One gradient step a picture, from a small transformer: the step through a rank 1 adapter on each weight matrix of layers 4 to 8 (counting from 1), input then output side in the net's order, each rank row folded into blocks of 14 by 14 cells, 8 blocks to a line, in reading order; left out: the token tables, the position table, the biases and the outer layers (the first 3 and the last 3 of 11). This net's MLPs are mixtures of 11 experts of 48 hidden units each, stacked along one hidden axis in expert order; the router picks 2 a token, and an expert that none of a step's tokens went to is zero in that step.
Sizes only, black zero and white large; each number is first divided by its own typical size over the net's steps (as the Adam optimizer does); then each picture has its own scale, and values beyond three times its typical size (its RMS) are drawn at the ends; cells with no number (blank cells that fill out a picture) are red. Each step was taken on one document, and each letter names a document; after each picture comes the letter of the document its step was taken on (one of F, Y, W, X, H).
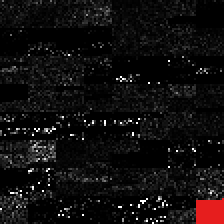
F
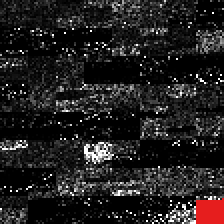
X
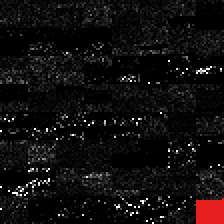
F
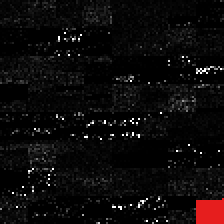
F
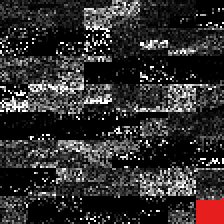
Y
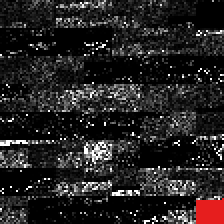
X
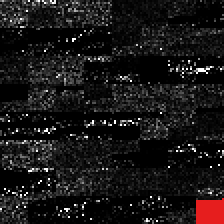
F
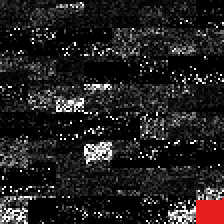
X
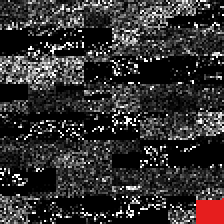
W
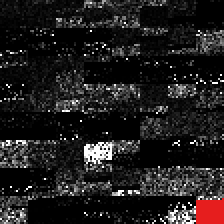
X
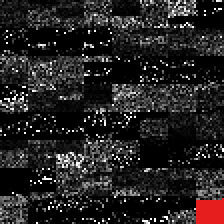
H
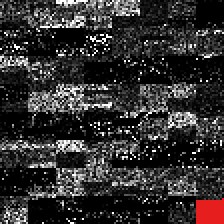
Y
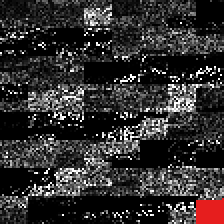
Y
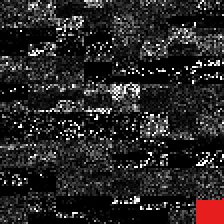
W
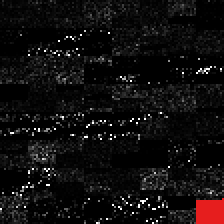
F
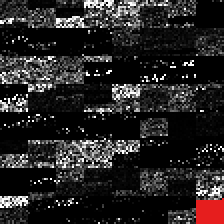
H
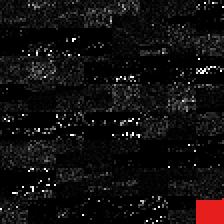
F
